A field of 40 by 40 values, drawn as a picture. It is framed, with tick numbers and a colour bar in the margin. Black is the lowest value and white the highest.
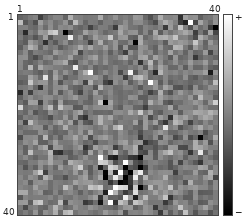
A few values lie far out on both sides of the bulk. Values change most from cell to cell in the bottom middle. There is no seam. No regular stripes run through it. No overall slope runs across the table. In the bottom middle lies a patch that is rougher than the rest. Neither half mirrors the other.
